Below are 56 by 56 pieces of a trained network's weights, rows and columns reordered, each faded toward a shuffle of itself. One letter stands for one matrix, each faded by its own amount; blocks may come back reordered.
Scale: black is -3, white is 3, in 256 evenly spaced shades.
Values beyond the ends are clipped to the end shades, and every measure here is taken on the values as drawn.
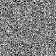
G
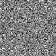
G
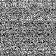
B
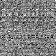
B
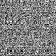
B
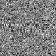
G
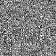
G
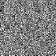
G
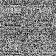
B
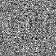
G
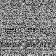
B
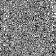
G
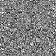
G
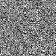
G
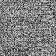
B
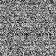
B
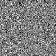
G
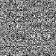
G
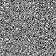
G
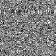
G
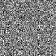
G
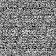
B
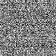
B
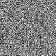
G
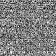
B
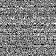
B
